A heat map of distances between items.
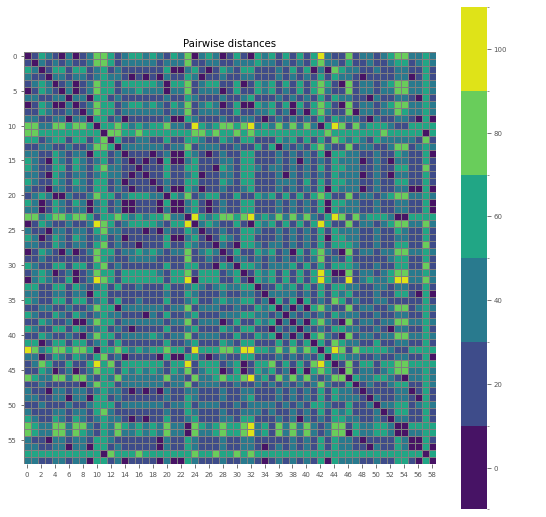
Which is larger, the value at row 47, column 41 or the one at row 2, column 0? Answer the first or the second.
the second
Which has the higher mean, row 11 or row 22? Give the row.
11
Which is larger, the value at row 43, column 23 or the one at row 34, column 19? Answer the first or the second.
the first
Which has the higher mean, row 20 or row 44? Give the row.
44
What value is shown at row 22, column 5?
40
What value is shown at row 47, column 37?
40
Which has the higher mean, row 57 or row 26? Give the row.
57
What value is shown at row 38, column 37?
40
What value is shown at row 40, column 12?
60
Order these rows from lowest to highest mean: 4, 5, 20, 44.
5, 20, 4, 44
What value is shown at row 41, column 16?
20
